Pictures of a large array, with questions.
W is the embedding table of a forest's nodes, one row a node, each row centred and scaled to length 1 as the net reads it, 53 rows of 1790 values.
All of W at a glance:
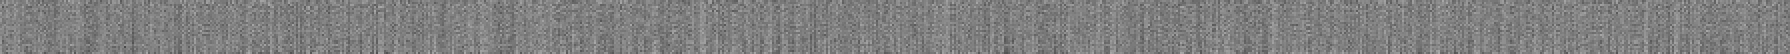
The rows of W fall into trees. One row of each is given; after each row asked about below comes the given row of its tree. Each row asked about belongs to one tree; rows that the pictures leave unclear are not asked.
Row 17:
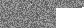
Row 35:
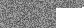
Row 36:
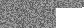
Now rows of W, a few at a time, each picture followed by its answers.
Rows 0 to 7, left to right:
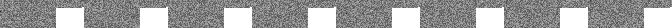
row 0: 17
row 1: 17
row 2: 17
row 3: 17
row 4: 35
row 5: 35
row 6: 36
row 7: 36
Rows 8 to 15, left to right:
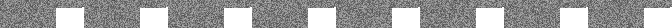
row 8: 36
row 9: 35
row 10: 17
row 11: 17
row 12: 36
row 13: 36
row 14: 35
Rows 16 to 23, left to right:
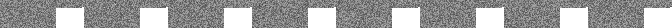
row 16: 35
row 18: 36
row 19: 35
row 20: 36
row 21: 35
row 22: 17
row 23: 36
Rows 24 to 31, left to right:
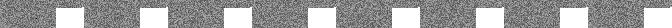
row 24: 35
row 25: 35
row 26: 36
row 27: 17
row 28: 17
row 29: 36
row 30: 35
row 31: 35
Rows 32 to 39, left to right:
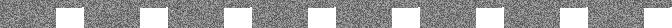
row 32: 36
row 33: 17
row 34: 35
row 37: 35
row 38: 35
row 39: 36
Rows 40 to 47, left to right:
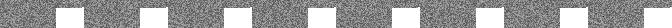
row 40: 36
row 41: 36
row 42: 36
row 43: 36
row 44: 17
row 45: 35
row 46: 36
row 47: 36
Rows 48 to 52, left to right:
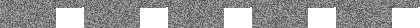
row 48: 35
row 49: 36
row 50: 36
